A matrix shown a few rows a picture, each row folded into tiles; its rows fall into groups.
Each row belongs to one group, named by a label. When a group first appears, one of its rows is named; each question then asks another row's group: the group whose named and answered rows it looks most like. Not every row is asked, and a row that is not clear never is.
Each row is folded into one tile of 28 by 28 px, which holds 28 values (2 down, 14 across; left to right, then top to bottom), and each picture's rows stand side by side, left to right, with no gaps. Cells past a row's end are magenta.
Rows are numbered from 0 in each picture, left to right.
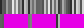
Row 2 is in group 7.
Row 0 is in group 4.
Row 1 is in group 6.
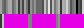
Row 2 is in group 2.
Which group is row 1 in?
6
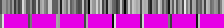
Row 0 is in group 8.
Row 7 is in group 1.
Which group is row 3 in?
4
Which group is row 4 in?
7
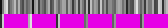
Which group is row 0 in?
1
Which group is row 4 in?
8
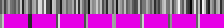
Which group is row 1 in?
4
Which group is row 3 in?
4
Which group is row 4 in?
2
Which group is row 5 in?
8
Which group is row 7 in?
7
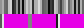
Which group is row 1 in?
2
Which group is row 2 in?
4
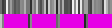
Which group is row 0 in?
8
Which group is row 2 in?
6
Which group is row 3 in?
7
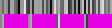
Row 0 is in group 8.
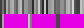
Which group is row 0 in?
1
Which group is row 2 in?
4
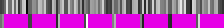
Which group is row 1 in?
4
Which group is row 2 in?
1
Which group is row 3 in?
1
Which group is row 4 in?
8
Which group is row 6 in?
4
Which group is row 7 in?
1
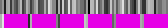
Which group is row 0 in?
2
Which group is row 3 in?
2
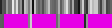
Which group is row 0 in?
4
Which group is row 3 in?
1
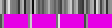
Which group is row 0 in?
7
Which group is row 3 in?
1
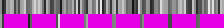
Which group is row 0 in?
8
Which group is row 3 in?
8
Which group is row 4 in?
2
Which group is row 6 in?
4
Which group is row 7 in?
4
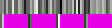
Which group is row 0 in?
1
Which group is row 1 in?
7
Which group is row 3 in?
1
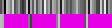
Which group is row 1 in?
6
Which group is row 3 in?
6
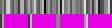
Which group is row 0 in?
7
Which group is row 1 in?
1
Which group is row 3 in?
8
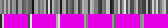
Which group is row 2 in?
2
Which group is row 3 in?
8
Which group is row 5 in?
8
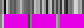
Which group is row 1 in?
7
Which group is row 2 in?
6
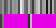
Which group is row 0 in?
7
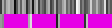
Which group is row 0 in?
8
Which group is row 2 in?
7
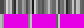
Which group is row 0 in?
8
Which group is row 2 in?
7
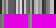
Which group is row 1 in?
8
